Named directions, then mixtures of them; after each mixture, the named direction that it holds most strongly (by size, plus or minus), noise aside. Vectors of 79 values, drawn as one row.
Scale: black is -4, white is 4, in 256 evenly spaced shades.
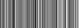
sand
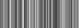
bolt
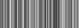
bolt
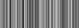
bolt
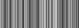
bolt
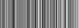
sand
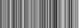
bolt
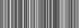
bolt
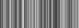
bolt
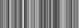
bolt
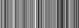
sand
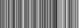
sand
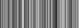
bolt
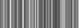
bolt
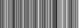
sand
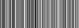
sand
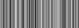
bolt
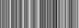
bolt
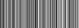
sand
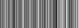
sand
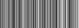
sand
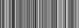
sand
